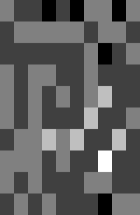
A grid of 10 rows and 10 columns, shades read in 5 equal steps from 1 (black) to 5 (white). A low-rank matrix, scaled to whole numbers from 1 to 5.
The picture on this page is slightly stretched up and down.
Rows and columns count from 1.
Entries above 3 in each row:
0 0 0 0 1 1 3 1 0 0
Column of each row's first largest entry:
1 2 7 1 8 7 4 8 1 2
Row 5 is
3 2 3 2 3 2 3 4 2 2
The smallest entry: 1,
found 5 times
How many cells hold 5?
1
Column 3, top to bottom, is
2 3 2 3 3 3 3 3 3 2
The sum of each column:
26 24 27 24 24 22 27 26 23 24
